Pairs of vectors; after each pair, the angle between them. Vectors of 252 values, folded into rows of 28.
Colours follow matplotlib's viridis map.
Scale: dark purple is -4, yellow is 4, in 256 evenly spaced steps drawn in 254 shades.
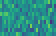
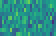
orthogonal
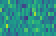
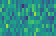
nearly parallel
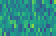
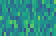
nearly parallel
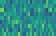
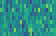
partly aligned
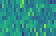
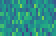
partly aligned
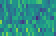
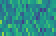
nearly parallel
